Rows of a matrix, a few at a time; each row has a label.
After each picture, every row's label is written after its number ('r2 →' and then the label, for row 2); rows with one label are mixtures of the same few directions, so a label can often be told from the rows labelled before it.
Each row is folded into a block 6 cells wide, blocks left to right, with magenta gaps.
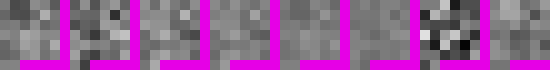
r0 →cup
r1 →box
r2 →box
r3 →box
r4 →cup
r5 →box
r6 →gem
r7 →cup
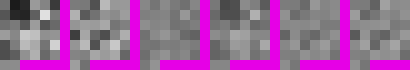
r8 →cup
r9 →gem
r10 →box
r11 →cup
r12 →gem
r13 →gem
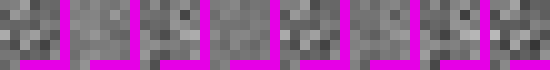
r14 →gem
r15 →box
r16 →box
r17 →gem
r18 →gem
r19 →box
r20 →box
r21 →gem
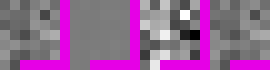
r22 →box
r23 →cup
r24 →box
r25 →box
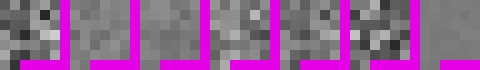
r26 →box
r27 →gem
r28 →cup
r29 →box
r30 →box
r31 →gem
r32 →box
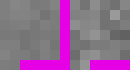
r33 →cup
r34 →box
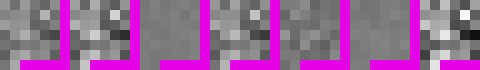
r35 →box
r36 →box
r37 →box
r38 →box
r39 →gem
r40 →cup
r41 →box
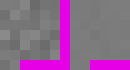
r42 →gem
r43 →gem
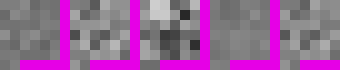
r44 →gem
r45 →gem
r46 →cup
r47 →cup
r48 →gem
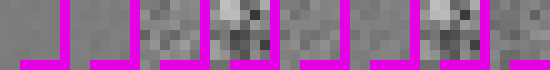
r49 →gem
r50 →gem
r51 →gem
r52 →cup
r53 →gem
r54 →gem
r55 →cup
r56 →box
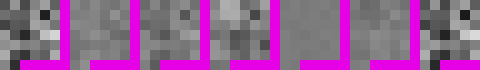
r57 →box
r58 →box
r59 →box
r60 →cup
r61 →box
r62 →cup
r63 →box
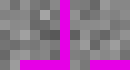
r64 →box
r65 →gem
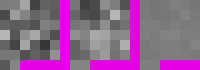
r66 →gem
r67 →cup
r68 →cup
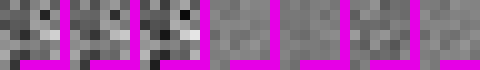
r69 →box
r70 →box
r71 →box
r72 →gem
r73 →box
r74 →gem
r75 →gem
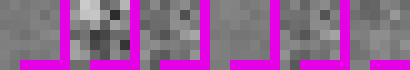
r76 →box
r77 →cup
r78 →box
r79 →cup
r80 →box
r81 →cup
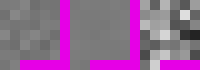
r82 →gem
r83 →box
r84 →box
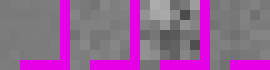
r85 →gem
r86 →gem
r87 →cup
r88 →box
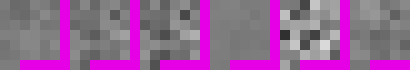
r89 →cup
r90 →box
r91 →box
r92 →cup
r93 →gem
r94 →cup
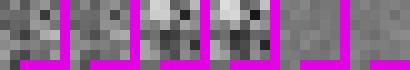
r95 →box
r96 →box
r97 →cup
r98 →cup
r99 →gem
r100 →box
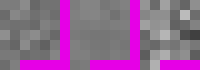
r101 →gem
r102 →cup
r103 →box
